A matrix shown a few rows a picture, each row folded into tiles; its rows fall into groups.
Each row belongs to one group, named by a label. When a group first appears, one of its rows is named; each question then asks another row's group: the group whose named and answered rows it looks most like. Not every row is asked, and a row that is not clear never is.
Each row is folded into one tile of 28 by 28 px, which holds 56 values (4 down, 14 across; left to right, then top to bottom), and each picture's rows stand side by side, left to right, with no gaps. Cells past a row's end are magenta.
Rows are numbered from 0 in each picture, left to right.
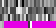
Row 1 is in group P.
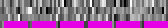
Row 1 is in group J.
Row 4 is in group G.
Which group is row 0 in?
P
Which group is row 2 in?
G
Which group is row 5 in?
J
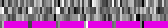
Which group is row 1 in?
J
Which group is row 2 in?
J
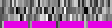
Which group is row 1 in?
P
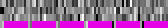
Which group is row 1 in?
J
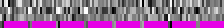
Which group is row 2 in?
J
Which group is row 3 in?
J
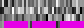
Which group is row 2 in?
P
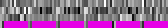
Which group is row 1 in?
J
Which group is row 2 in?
J
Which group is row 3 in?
J
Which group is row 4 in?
P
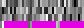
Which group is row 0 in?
P
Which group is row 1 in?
P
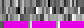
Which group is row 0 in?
P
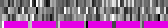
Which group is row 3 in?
G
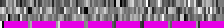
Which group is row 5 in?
G
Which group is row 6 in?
J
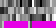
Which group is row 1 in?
G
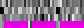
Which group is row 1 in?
G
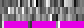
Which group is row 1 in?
G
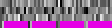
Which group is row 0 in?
P
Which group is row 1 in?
P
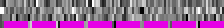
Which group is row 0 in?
J
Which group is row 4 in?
G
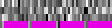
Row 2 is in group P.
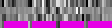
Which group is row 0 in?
G
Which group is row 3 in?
G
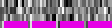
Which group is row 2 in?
G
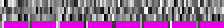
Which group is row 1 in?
J
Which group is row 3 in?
P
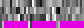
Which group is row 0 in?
P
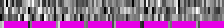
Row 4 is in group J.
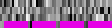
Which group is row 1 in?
G
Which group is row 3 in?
P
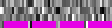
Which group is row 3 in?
P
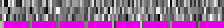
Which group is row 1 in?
P
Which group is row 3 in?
P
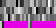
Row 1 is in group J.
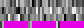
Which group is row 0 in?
P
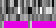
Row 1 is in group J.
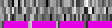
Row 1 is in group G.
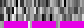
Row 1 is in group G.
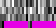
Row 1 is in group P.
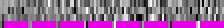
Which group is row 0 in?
J
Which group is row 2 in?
P
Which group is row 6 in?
J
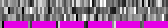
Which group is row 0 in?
J
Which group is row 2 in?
P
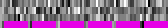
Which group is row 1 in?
J
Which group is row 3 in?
P
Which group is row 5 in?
G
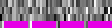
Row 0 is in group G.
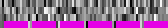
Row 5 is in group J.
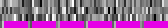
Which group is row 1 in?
G
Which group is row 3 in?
P
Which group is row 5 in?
G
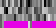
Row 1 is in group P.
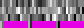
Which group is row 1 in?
G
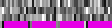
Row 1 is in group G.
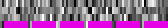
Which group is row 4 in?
J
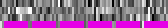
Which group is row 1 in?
J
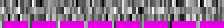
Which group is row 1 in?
G
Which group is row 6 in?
G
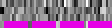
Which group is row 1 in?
P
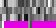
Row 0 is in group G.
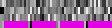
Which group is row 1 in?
G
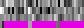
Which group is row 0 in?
J
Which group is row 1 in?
J
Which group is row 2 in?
G
